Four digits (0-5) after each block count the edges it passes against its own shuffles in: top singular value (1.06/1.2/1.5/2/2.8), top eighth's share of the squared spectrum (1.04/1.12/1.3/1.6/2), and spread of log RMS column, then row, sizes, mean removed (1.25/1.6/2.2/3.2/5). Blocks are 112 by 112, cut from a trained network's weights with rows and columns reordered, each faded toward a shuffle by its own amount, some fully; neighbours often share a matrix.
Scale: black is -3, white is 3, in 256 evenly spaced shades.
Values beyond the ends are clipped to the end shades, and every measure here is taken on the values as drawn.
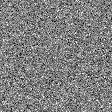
2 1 0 0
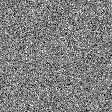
0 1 0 0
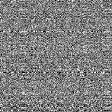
4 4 1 3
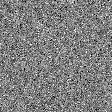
0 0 0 0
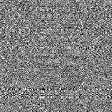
4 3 1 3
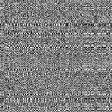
5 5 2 4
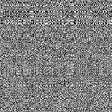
5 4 1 3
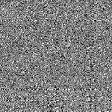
4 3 1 2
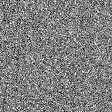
0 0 0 0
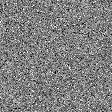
0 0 0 0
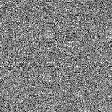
4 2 0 2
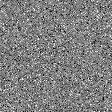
1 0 0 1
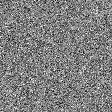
0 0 0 0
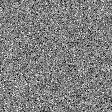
1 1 0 0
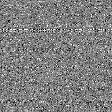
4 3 0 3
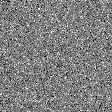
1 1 0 0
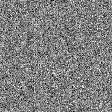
2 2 0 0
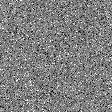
1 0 0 0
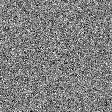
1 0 0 0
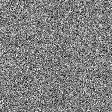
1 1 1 0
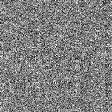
3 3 1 1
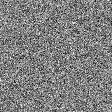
1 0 0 0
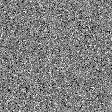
2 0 0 0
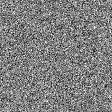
1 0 0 0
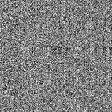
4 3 1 1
